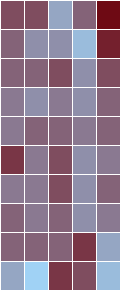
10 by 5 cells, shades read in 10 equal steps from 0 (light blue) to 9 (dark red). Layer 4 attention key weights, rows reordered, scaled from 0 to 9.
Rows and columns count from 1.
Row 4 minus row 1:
-2 -3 2 -2 -4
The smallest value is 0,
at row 10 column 2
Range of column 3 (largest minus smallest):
5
